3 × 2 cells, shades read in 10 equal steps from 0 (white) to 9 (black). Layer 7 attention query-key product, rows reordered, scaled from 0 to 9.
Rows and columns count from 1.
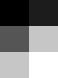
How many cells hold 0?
1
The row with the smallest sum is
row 3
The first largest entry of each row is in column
1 1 1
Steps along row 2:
down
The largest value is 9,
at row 1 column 1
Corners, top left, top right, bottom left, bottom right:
9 8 2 0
